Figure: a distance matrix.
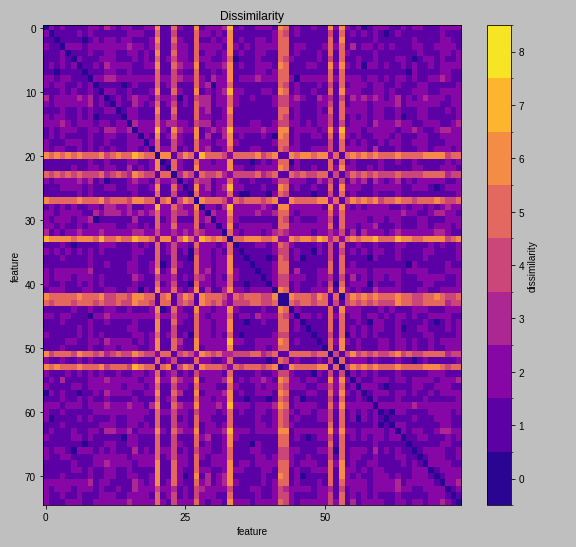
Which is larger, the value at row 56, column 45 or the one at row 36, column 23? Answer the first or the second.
the second
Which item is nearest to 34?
5
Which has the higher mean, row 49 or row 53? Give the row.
53
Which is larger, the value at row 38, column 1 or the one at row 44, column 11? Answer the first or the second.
the second
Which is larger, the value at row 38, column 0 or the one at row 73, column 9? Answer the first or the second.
the first
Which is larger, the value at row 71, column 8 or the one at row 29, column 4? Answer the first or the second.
the first
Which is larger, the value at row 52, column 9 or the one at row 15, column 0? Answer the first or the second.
the second
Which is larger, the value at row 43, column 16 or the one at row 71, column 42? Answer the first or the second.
the first
